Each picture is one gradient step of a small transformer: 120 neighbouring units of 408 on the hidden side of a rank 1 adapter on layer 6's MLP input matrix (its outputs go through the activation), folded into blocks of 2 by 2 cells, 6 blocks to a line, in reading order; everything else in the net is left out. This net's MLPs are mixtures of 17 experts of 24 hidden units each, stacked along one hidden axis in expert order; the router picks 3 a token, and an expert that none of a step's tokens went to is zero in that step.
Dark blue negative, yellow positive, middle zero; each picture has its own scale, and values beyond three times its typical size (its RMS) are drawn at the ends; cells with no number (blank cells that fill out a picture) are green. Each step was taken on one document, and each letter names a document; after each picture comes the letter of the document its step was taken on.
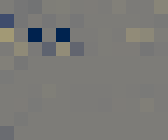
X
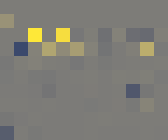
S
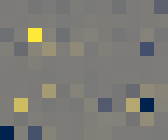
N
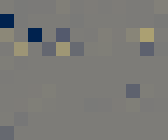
X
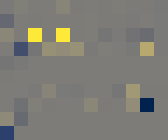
S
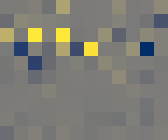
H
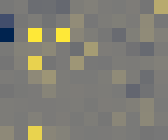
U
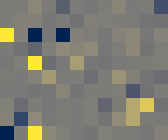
U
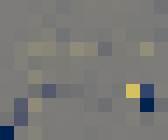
N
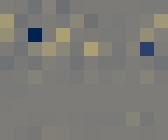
H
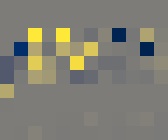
H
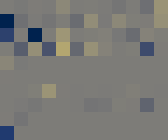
X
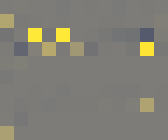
S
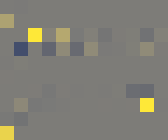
S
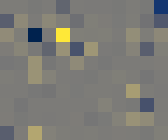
H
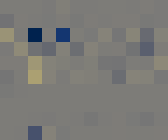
H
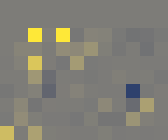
U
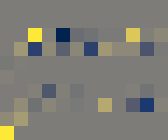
U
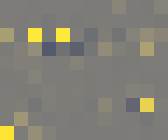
U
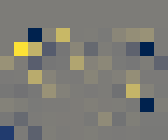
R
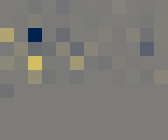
H
